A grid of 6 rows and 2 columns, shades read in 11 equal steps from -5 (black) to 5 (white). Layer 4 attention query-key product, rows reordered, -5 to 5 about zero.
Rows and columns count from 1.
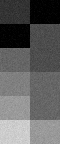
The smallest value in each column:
-5 -5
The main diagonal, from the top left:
-3 -2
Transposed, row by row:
-3 -5 -1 0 1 3 | -5 -2 -2 -1 -1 1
